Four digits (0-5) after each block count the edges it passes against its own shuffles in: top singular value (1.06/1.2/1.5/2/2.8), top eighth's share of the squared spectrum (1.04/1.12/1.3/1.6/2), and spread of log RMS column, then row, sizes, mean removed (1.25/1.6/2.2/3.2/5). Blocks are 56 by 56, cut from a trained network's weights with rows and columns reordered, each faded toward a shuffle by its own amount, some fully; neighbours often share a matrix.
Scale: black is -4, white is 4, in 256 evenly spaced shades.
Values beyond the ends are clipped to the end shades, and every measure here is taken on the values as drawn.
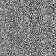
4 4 2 0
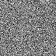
1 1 0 0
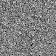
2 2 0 0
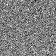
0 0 0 0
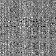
3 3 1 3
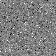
0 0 0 0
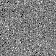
0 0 0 0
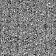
1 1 0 1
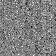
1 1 0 0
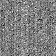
3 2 0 1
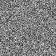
2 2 0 0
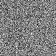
1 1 0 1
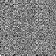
4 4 2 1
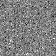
1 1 0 0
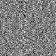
3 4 2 0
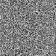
3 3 1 1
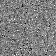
0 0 0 0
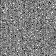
1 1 0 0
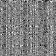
4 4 1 3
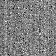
2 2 0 1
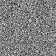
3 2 1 0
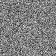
0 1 0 0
